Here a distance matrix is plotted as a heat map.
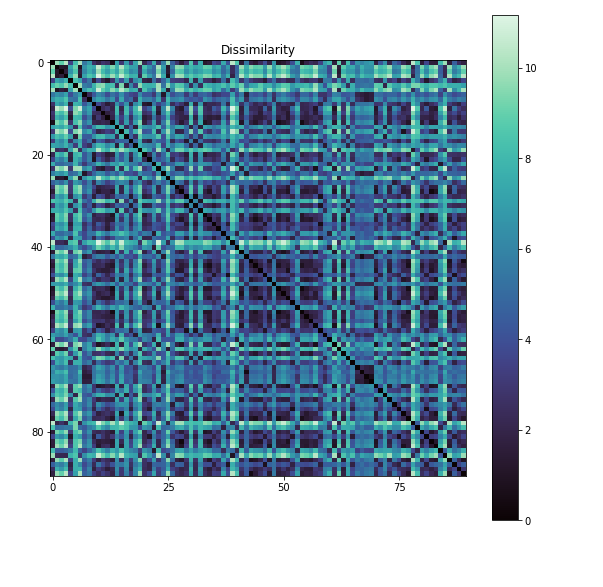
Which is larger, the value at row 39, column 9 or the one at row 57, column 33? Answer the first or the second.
the first
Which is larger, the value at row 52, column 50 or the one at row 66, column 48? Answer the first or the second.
the first
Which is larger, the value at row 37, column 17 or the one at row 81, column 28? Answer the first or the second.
the first
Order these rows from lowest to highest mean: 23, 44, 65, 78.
44, 65, 23, 78
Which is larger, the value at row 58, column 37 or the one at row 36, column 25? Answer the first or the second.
the second
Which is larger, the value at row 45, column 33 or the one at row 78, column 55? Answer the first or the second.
the second
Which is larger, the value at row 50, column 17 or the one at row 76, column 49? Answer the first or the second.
the first
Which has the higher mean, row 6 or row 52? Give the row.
6
